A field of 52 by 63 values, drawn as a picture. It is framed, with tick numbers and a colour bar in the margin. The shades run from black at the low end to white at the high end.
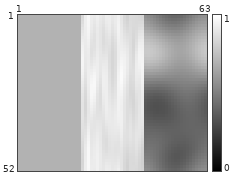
The table splits into one row of 3 panels. Panel 1,1: high, flat. Panel 1,2: very high, streaked downward, faint in contrast. Panel 1,3: middling, smooth, strong in contrast.
